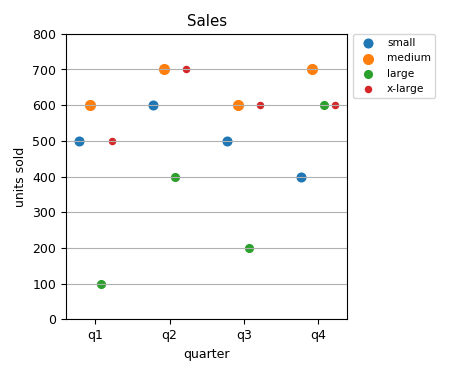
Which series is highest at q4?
medium
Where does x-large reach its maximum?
q2
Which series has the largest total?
medium
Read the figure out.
Title: Sales
x-axis: quarter, ticks q1 q2 q3 q4
y-axis: units sold, ticks 0 100 200 300 400 500 600 700 800
Legend: small, medium, large, x-large
Values:
small: 500 600 500 400
medium: 600 700 600 700
large: 100 400 200 600
x-large: 500 700 600 600
